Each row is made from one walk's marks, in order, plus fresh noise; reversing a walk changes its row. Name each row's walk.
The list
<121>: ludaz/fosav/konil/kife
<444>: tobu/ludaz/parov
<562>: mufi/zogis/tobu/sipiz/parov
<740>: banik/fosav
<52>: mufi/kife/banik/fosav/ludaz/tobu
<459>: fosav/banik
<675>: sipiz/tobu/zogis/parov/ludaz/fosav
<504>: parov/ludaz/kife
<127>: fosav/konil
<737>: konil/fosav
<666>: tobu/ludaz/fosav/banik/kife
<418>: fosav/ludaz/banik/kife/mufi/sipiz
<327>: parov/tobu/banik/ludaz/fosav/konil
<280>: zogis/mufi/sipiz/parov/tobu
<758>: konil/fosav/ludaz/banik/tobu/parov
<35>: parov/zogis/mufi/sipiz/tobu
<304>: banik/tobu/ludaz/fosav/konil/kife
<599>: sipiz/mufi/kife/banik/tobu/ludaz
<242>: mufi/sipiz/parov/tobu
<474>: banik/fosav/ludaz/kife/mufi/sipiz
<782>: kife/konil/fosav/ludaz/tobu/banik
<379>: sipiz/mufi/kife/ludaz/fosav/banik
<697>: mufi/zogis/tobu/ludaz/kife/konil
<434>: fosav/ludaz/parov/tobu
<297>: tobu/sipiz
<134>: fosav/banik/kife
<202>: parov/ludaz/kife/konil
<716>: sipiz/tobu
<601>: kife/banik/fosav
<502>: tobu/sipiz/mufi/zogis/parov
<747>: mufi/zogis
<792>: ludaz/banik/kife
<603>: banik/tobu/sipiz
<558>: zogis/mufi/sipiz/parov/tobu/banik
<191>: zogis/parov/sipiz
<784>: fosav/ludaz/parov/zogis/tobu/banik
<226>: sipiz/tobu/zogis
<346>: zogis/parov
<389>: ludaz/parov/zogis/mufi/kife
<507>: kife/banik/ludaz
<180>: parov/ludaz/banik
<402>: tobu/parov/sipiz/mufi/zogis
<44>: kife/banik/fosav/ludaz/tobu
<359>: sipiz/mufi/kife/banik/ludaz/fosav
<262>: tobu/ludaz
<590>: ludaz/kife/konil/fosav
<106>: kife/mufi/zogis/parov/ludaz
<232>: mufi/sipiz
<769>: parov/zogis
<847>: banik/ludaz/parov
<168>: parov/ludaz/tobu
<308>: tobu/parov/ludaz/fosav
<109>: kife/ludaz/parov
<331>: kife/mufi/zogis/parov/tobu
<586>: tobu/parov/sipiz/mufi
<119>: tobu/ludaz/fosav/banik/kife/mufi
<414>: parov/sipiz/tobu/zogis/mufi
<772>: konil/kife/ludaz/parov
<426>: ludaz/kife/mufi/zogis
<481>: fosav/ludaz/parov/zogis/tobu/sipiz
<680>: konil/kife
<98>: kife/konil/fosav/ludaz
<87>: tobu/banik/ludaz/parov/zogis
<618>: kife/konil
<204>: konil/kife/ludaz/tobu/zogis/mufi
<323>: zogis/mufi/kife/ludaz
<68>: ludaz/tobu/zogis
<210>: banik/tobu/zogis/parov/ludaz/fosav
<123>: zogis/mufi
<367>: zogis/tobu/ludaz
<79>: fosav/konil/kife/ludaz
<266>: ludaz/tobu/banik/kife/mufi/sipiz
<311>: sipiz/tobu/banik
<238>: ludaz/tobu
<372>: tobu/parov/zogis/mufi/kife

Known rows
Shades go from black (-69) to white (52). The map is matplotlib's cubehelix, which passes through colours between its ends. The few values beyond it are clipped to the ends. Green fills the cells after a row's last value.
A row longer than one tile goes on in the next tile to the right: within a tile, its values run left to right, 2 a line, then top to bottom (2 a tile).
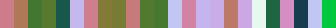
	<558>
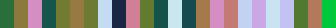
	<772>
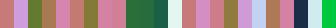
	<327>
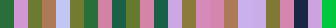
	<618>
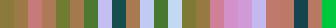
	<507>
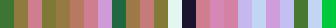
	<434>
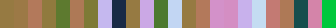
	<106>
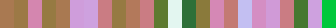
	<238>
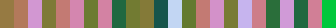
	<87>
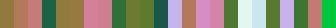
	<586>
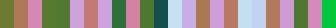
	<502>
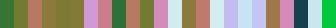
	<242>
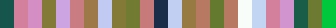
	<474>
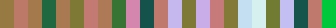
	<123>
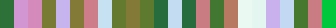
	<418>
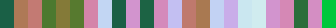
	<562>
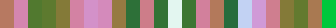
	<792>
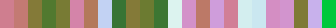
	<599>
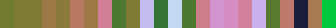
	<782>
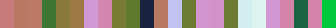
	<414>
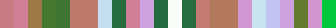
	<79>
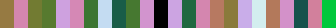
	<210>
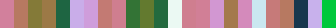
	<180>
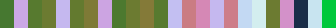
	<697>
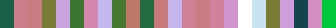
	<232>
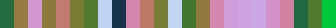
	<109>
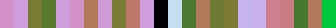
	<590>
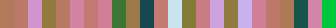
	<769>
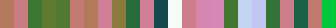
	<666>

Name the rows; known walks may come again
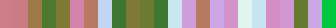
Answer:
<599>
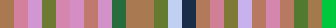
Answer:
<68>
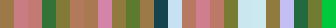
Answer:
<119>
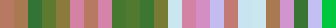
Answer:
<311>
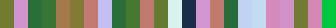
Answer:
<134>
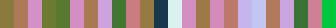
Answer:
<444>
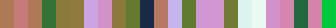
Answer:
<414>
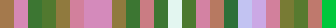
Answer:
<792>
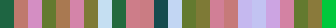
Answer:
<847>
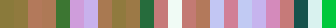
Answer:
<35>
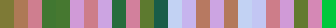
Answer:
<502>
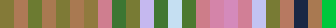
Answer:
<782>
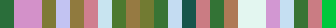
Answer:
<418>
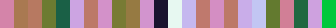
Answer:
<262>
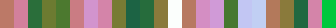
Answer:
<504>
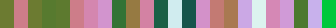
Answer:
<459>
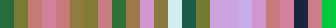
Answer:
<44>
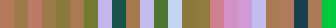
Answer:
<507>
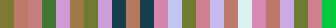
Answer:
<226>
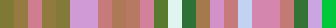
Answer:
<238>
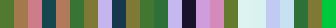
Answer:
<204>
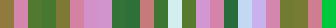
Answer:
<389>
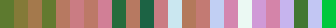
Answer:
<716>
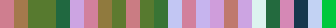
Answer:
<558>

